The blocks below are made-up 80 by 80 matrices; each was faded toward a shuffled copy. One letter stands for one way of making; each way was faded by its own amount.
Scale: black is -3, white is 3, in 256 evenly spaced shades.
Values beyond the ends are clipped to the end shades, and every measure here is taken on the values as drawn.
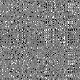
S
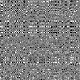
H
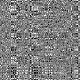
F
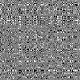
H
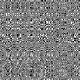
H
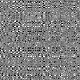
H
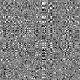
F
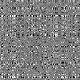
H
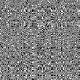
F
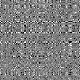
H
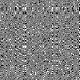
F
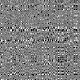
H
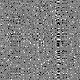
S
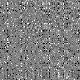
S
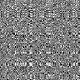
F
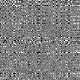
H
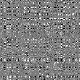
H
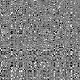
S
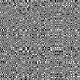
H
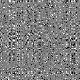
S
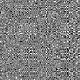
F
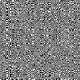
F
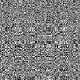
F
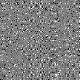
S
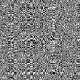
F
